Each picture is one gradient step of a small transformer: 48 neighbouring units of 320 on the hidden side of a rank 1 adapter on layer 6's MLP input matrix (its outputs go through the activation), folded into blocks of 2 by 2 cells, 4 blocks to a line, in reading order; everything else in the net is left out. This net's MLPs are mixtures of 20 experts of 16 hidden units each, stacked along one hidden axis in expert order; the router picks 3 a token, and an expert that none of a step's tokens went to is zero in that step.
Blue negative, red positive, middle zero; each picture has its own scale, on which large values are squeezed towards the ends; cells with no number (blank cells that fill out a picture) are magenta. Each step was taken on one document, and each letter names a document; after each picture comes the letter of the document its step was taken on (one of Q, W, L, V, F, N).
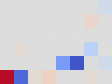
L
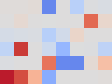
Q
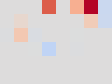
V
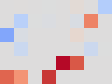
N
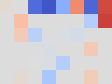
V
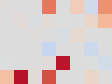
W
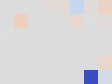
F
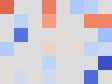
W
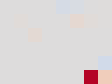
F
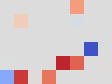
L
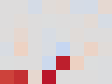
Q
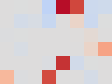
N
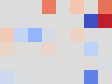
V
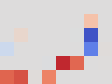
L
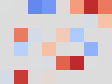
V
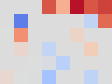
V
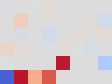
Q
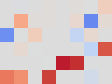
N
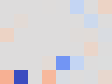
L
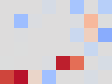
L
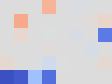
W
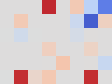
V
